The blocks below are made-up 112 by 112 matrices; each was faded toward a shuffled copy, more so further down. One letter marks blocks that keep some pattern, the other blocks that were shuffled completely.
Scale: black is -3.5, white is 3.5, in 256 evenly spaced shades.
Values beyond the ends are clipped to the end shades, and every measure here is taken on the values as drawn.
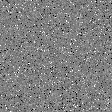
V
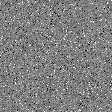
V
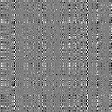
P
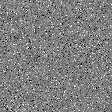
V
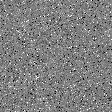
V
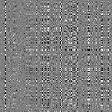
P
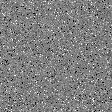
V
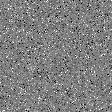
V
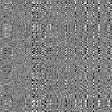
P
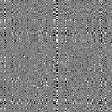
P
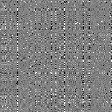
P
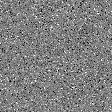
V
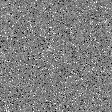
V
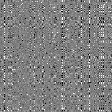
P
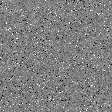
V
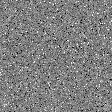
V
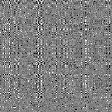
P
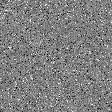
V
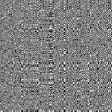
P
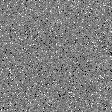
V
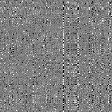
P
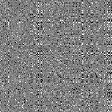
P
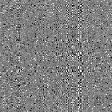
P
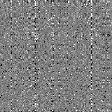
P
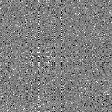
P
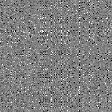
P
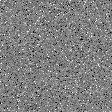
V
